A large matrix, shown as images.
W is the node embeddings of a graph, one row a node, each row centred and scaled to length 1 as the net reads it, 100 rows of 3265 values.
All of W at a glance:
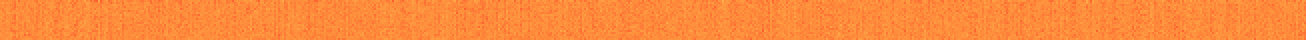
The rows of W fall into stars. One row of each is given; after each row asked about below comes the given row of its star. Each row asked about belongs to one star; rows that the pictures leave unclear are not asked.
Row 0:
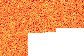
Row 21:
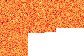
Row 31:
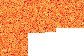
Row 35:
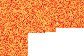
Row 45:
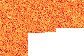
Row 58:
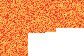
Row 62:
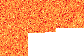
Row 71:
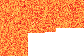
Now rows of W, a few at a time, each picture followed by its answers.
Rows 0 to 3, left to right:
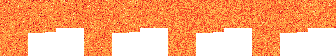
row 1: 0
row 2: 0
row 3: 62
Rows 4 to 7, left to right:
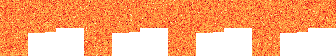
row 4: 62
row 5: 35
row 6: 21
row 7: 62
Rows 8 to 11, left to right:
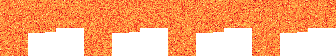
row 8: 58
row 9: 35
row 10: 45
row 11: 71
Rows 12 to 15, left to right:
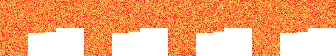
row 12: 21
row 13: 58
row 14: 58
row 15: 62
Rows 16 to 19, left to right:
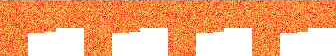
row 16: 35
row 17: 71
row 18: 58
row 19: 35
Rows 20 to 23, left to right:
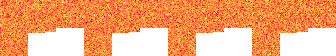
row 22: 31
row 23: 62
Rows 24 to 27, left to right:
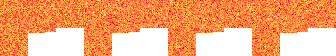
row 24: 31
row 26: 21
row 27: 71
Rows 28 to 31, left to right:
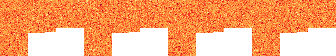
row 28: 31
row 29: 45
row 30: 71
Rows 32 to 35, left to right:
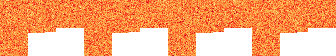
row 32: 21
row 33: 21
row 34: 45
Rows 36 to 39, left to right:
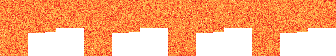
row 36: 62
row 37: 58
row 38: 58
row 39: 58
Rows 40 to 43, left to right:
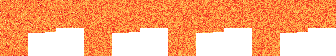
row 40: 58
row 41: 21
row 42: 62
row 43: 62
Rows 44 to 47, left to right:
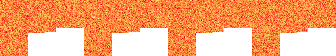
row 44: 45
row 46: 62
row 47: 31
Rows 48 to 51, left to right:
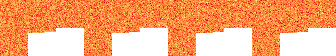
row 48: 58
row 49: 71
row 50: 21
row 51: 21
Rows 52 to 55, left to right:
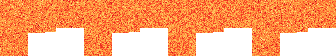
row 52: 58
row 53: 31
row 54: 71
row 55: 21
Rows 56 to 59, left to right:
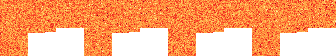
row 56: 35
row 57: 0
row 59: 31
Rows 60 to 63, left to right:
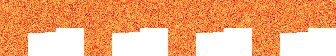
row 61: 62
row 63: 31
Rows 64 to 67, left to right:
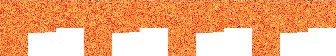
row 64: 45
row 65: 21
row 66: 45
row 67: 71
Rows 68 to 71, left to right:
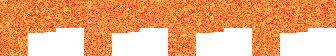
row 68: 35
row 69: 45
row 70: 71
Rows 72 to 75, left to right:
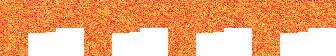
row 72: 31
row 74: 62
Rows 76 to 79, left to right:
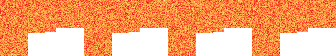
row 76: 62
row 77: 71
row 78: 0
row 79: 58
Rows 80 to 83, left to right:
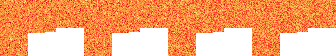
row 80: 31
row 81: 21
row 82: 21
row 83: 45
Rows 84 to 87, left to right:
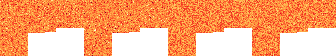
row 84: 45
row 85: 35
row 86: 45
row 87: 58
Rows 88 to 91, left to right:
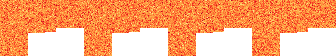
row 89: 21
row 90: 58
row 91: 71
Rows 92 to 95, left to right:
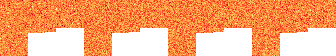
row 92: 0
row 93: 21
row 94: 35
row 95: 62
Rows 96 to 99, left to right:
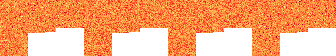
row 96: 71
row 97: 58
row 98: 62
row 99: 0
